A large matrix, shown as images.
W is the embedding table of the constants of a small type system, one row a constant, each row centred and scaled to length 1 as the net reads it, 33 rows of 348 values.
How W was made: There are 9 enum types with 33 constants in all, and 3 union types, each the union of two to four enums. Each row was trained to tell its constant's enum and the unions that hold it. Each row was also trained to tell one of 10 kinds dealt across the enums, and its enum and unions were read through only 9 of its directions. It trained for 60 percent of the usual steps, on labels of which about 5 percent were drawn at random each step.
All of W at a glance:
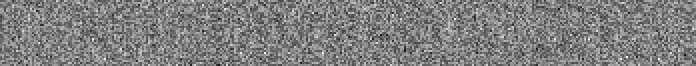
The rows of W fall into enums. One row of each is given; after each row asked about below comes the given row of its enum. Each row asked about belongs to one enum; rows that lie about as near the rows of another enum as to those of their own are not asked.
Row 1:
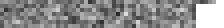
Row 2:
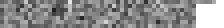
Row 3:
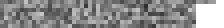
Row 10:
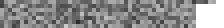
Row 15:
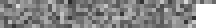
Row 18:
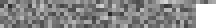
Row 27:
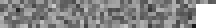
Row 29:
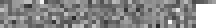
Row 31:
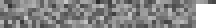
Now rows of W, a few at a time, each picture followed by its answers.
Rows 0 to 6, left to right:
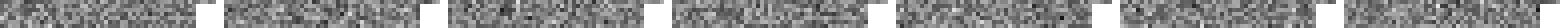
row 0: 3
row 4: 27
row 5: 27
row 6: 1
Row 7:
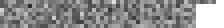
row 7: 10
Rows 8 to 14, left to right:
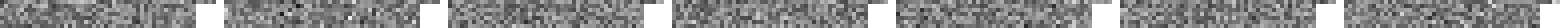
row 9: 29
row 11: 1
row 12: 3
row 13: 10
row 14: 18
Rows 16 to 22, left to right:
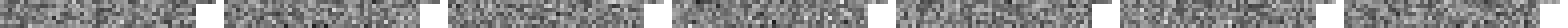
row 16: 1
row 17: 31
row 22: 3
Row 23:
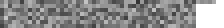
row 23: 3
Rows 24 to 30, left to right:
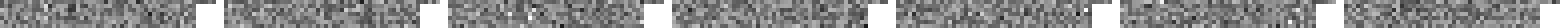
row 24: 15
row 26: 15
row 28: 1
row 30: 10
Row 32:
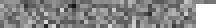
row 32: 10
